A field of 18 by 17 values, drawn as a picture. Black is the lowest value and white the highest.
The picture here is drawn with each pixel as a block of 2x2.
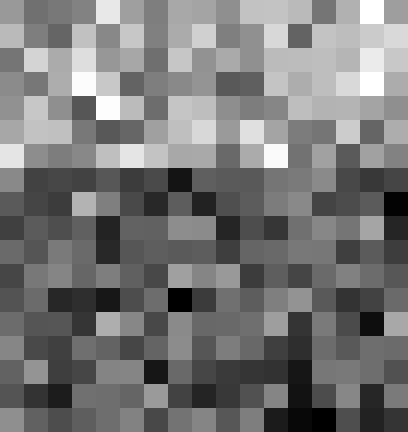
A horizontal seam about 40% of the way down splits the table, and the top part is higher. The bottom right is the ninth with the lowest average. The ninth with the highest average is the top right.
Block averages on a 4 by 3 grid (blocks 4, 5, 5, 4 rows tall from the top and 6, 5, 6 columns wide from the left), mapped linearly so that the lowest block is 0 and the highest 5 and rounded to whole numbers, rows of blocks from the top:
4 3 5 / 3 2 2 / 1 1 1 / 1 1 0
